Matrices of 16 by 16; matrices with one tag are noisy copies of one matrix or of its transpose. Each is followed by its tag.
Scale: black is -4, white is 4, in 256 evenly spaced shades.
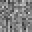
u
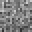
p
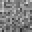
p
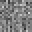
u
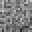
p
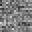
u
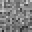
p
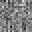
u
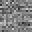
u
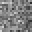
p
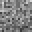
p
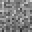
p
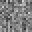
u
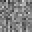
u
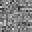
u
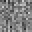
u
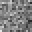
p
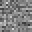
u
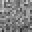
p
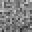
p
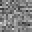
u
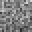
p
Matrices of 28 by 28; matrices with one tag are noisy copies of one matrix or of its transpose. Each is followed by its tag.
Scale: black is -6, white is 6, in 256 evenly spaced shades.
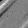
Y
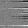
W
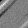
Y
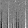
W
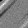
Y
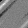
Y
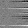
W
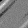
Y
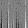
W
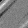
Y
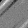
Y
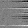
W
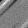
Y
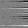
W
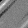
Y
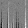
W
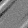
Y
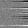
W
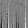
W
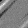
Y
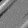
Y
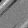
Y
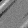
Y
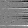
W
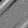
Y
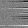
W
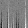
W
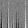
W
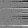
W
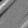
Y
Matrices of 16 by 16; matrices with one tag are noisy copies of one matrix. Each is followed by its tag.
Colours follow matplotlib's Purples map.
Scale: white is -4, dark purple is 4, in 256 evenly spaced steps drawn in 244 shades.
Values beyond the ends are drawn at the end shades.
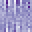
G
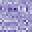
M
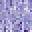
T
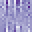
G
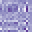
M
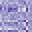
M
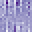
G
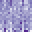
T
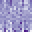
T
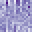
G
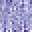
T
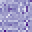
M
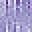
G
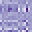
M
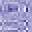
M
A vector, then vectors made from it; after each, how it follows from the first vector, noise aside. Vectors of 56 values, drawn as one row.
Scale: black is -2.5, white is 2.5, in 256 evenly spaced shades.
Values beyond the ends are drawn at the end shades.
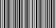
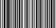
copied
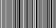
partly zeroed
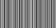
shrunk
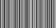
shrunk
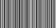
shrunk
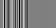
partly zeroed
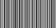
shrunk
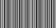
shrunk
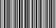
copied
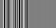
partly zeroed
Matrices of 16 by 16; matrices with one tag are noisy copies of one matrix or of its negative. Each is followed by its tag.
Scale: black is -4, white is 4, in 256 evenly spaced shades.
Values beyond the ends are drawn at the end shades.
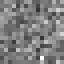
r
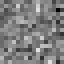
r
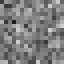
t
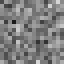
t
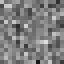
t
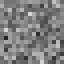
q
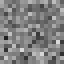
q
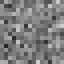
t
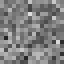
q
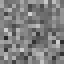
q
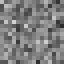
t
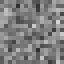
r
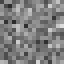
t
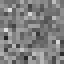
q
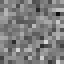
r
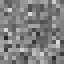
q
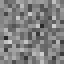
q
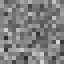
q
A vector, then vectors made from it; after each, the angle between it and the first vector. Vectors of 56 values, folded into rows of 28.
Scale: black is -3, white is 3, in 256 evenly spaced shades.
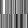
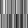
nearly parallel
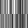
partly aligned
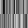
nearly opposite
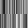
nearly opposite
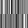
partly aligned
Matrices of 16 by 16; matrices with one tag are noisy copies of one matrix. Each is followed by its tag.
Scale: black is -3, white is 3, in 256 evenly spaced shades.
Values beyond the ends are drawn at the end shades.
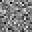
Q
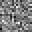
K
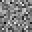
Q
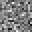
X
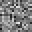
K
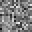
K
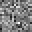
K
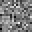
K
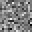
X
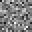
Q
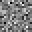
Q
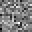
K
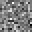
X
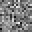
K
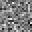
X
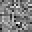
K
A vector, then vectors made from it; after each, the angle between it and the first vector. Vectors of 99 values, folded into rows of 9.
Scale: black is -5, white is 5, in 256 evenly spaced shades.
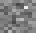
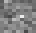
orthogonal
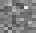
nearly parallel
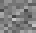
partly aligned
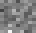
partly aligned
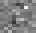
nearly parallel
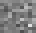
partly aligned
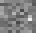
orthogonal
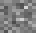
nearly parallel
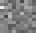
orthogonal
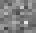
partly opposed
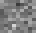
partly aligned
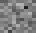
nearly opposite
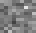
nearly parallel
